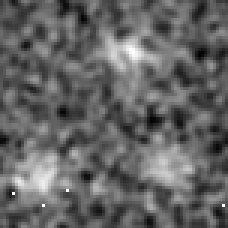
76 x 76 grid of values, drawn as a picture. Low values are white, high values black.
Slope: none. Ninth with the lowest average: bottom left. Average level on the scale: 60%. Dips: three. Lone odd cells: 4, each lower than its neighbours. Grain: blotchy.
